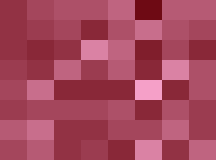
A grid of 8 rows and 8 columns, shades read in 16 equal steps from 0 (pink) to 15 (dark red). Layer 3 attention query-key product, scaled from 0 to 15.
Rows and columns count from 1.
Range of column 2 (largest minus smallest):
7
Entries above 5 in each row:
8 7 7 7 6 8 7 7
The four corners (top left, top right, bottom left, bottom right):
11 7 9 6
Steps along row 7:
down up same down same down up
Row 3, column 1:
11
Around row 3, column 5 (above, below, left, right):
8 7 3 13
